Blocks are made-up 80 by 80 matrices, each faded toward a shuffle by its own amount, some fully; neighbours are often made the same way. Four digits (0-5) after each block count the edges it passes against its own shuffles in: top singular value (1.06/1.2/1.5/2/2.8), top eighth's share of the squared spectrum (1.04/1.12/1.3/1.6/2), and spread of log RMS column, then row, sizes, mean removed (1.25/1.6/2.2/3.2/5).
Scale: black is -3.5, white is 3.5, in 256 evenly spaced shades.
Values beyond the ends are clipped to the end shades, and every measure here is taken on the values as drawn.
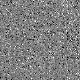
1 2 2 1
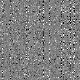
2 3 3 2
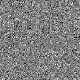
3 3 1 1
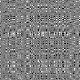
5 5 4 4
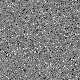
0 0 0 0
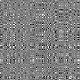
5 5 4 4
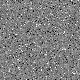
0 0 0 0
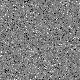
0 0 0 0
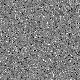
2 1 0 0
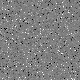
1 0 0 0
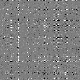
4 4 3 3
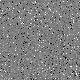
1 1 0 0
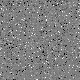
1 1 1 0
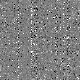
2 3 3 2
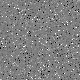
0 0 0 0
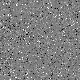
0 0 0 0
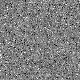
0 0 0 0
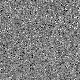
2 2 0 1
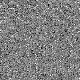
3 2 1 0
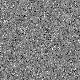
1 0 0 0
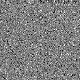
3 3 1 1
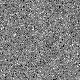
2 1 0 0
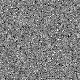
3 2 0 0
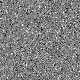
2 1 0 0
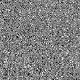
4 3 1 1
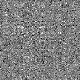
4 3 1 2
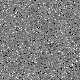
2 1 0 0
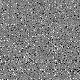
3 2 0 2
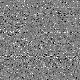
3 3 0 2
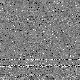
4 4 0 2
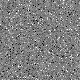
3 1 0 0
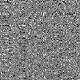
4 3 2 2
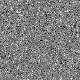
3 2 0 1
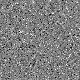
2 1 0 0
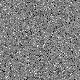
2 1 0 0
